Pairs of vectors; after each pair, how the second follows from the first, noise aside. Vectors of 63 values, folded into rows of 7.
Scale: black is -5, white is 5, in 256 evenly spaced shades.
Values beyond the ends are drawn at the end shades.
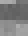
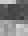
scaled up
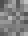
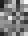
scaled up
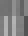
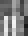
scaled up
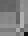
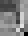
scaled up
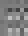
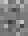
shuffled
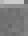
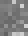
shuffled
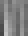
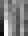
scaled up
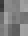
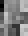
scaled up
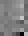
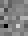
shuffled
